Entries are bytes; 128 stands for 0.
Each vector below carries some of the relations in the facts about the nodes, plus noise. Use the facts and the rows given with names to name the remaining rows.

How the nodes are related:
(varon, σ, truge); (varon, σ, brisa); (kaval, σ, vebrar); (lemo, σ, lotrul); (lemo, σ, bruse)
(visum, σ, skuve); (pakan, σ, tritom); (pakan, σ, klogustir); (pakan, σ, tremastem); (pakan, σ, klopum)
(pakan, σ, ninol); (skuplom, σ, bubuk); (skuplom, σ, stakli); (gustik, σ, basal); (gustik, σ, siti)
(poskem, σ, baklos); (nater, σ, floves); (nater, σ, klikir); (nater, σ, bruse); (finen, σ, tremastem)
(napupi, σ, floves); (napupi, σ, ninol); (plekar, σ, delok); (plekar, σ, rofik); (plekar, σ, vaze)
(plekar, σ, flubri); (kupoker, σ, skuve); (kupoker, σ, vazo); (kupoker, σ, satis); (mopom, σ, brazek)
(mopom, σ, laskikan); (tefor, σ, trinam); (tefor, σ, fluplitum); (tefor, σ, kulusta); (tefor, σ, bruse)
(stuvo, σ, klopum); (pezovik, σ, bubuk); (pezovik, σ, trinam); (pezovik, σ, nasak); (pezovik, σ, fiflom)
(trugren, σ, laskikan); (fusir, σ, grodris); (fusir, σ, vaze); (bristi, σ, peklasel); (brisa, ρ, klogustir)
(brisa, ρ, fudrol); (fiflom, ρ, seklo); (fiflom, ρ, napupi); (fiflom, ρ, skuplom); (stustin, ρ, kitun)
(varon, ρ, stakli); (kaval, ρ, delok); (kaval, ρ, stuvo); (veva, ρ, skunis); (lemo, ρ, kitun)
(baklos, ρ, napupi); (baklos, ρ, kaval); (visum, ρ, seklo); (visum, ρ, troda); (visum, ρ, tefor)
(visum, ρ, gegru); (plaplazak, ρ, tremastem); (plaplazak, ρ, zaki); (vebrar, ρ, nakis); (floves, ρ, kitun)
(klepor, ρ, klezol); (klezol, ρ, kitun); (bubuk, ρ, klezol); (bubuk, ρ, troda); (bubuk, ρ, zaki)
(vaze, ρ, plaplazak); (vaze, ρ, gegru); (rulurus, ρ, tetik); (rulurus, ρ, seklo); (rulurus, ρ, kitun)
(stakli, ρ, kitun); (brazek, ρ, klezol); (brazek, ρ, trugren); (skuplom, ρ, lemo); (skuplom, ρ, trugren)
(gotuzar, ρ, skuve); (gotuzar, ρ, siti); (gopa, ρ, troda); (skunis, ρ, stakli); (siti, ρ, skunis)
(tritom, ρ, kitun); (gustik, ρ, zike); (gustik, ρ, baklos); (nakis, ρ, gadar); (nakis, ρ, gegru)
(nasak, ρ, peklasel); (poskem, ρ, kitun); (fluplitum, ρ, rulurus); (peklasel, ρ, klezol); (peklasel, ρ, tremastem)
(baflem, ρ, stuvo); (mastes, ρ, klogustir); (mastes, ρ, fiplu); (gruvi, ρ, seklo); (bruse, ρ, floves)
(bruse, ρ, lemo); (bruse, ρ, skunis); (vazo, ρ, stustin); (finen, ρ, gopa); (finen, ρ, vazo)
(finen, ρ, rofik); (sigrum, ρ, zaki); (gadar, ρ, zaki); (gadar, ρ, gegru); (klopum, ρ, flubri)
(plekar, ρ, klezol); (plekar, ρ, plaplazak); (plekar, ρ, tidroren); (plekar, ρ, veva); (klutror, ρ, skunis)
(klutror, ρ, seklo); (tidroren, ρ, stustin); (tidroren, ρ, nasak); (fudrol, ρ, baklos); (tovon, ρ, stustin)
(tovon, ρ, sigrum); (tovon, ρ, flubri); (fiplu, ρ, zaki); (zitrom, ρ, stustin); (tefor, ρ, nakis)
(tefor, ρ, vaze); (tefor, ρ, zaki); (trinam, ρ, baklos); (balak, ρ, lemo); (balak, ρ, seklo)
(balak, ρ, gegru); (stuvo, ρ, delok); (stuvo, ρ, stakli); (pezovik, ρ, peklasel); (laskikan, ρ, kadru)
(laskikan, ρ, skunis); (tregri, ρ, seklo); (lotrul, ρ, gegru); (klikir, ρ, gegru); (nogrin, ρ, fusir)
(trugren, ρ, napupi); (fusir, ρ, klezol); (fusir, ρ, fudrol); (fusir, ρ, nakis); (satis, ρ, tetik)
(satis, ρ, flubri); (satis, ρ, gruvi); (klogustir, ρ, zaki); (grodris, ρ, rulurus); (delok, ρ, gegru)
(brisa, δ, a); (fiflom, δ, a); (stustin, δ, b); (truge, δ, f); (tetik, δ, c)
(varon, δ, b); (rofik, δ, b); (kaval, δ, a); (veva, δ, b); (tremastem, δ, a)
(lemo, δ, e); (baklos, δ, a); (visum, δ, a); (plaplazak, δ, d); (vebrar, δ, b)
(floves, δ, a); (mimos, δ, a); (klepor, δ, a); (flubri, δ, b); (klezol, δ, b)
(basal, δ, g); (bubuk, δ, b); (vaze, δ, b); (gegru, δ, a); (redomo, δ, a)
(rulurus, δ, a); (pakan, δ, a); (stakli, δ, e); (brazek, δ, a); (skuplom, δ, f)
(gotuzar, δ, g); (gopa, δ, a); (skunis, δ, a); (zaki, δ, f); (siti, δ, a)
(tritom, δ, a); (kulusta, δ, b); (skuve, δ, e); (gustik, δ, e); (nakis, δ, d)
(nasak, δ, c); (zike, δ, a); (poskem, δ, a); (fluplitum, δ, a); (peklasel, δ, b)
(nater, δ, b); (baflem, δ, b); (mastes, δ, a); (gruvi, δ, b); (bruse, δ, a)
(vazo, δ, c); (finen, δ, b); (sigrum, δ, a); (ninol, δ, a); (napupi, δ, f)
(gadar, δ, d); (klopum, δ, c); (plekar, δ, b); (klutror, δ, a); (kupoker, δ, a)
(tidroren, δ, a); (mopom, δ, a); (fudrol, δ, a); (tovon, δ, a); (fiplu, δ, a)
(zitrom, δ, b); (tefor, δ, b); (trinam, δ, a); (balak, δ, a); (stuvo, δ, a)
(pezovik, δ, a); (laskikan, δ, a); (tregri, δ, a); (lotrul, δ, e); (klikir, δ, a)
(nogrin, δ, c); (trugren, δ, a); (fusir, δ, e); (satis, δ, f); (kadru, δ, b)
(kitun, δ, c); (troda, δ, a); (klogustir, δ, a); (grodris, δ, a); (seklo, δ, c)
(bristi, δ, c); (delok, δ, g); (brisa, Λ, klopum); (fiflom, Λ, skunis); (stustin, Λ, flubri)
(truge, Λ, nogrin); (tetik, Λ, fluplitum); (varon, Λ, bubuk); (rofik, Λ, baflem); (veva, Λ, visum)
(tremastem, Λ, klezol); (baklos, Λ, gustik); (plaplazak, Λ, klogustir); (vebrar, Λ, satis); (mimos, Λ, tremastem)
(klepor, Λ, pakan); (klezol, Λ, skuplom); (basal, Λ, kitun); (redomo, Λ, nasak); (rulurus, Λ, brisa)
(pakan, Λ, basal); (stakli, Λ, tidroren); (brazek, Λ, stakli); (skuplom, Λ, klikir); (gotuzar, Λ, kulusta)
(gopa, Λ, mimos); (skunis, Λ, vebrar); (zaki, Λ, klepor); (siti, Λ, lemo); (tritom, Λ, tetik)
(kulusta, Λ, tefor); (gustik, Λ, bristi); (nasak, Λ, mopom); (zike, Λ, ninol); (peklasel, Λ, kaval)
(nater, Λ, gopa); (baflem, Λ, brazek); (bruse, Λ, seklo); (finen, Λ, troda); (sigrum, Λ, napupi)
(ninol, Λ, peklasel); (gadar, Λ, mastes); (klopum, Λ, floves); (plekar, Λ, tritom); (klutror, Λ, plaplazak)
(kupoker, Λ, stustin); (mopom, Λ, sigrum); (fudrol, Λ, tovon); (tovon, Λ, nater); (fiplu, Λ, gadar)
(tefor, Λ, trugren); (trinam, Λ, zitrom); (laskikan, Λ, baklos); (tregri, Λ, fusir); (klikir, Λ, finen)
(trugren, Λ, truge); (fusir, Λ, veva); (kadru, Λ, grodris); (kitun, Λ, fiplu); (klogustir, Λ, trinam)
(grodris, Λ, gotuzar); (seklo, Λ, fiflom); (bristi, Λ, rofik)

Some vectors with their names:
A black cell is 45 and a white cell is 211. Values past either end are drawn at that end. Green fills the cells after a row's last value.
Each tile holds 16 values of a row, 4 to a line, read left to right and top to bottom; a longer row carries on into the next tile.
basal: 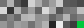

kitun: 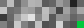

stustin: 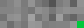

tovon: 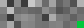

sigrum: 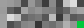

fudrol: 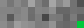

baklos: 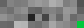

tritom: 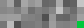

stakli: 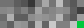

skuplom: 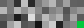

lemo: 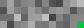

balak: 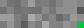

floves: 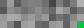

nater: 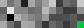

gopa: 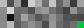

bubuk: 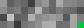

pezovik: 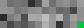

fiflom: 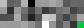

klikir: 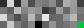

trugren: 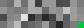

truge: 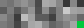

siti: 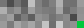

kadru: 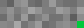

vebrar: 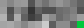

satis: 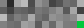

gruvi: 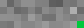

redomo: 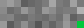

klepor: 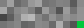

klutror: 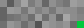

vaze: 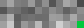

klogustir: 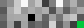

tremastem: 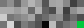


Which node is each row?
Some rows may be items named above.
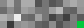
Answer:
napupi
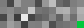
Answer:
gotuzar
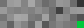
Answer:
zaki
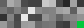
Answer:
kulusta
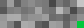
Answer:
floves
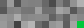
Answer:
floves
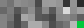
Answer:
truge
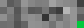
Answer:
brisa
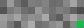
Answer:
lotrul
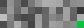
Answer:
baflem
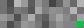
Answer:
vazo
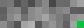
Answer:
fluplitum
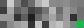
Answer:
rofik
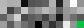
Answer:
mopom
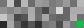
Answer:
finen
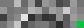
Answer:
trugren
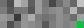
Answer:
vazo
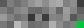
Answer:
baklos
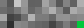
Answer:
kupoker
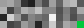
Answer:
nasak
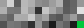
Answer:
pakan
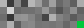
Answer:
tovon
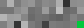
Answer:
ninol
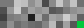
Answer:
plaplazak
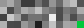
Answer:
nasak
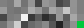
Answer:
trugren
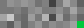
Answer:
troda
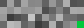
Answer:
klezol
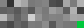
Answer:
visum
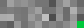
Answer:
troda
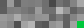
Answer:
floves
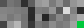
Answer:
brazek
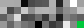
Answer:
mopom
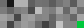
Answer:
skuve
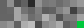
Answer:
bruse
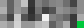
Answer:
skunis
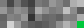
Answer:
laskikan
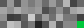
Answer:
klezol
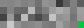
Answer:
grodris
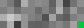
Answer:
klopum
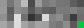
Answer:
seklo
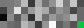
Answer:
trinam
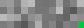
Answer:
stuvo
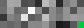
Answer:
tefor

